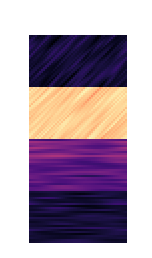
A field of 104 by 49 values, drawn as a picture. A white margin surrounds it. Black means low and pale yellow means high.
The table splits into 4 rows of 1 panel. Panel 1,1: very low, slanting up to the right, faint in contrast. Panel 2,1: very high, slanting up to the right, faint in contrast. Panel 3,1: low, streaked across. Panel 4,1: very low, streaked across, faint in contrast.
